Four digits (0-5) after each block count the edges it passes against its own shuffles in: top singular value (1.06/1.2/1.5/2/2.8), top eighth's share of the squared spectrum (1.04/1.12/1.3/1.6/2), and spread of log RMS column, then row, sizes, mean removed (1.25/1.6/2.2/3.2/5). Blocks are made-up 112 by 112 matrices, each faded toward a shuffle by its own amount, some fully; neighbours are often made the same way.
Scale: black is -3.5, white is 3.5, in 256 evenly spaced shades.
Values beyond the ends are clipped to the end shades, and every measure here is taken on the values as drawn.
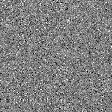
3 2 1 1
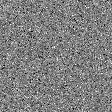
0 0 0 0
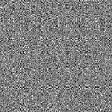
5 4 3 3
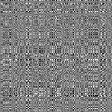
5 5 4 4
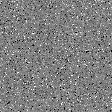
0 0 0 1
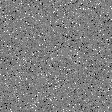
0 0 0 0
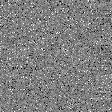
3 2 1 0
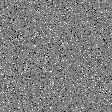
0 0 0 0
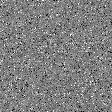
1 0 0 0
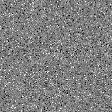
3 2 1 1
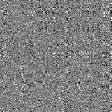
4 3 2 2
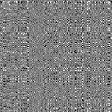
5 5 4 3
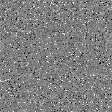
4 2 0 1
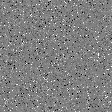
0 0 0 0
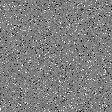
2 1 0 0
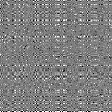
5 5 3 4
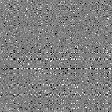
5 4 2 3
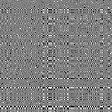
5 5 3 4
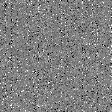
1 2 2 0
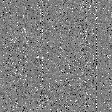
2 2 2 0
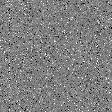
1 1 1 0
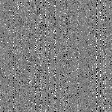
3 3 4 0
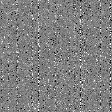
2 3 3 0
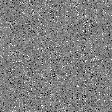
1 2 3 0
